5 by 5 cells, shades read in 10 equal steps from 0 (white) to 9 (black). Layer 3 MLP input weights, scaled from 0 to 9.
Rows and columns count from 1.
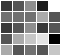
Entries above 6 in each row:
2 0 2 1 0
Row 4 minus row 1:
-1 -3 -2 -7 9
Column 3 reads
4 5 4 2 5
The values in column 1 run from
3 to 7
